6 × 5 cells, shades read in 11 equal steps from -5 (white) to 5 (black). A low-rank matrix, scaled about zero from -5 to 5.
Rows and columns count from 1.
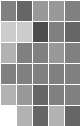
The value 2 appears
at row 2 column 3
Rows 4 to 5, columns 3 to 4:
0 0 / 1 0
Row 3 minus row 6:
3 2 -1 1 -1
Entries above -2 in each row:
5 3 4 5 4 2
